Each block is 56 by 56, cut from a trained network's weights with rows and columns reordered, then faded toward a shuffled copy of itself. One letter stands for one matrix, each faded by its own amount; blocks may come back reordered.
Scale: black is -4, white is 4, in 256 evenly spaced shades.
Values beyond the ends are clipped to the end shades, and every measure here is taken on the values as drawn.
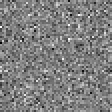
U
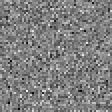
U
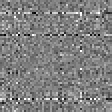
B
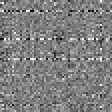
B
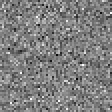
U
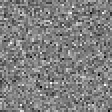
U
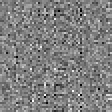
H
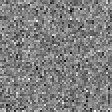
U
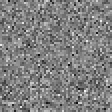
U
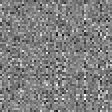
H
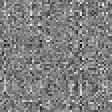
H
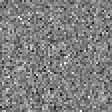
U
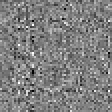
B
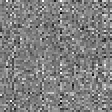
H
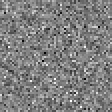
U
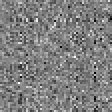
H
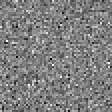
U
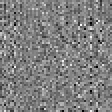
H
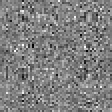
H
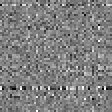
B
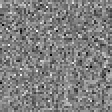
U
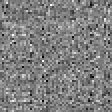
H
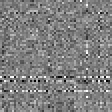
B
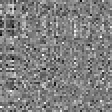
H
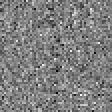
U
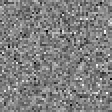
U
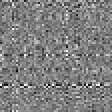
B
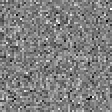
U
